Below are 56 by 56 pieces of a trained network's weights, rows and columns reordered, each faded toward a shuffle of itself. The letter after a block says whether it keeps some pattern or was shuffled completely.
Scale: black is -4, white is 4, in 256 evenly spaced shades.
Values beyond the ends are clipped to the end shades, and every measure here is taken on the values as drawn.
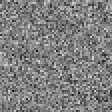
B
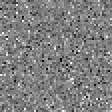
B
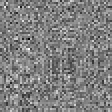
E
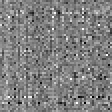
E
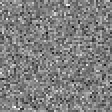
B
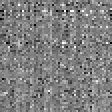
E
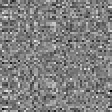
E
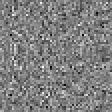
E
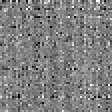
E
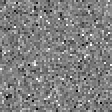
B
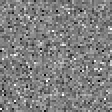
B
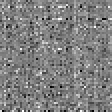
E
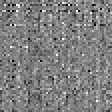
E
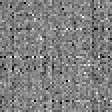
E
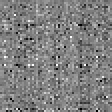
E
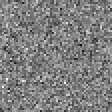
B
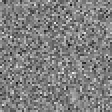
B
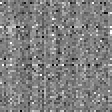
E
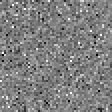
B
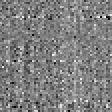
E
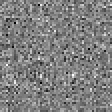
E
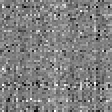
E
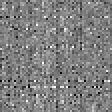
E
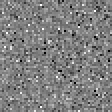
B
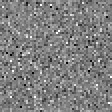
B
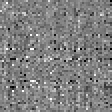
E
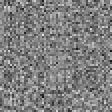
E
